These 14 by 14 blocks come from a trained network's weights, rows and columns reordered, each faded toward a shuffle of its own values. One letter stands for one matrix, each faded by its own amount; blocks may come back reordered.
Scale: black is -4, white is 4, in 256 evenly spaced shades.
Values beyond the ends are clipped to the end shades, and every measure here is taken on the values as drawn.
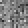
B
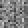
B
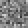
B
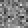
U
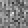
B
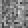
B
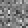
U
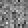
B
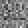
U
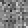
B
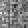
B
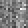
B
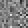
U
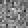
B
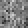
B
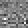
U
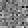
B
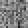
B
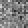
B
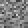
B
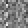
U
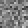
U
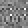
U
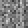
B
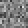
U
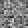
U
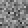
B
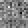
B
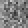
B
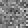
U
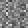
U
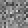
U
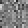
U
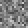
U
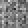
B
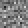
U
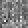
B
